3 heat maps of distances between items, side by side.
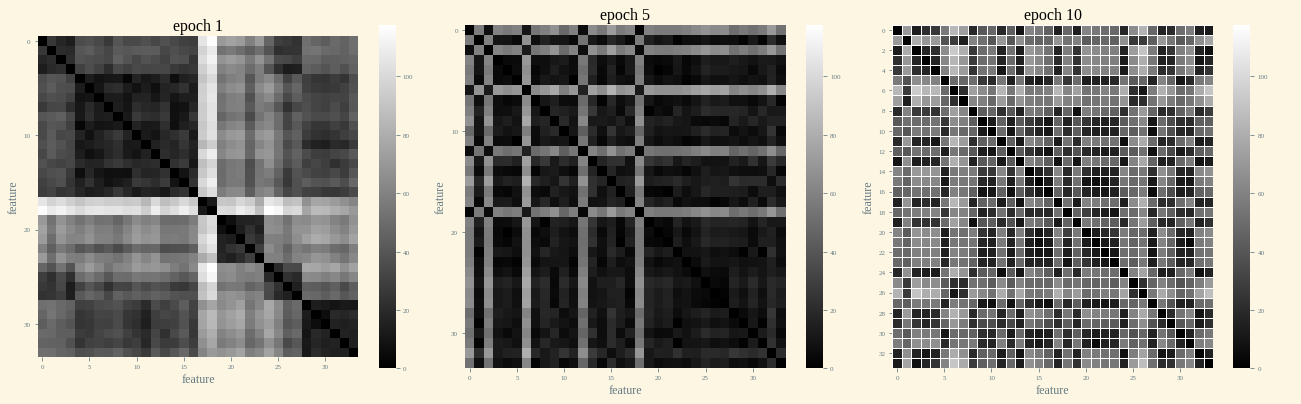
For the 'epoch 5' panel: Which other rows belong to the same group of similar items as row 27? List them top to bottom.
1, 3, 4, 5, 7, 8, 9, 10, 11, 13, 14, 15, 16, 17, 19, 20, 21, 22, 23, 24, 25, 26, 28, 29, 30, 31, 32, 33
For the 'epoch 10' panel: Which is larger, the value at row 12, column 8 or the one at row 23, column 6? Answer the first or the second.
the second
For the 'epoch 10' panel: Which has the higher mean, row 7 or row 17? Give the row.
7
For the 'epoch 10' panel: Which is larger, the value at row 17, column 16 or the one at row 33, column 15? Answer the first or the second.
the second
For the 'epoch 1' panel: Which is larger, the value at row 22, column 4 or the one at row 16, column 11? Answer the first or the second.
the first
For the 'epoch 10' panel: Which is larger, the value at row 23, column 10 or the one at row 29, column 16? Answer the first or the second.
the second
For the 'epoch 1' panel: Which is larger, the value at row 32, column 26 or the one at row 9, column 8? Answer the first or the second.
the first
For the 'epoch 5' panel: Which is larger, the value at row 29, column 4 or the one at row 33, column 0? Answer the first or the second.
the second
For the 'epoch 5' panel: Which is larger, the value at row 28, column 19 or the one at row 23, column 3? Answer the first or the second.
the first
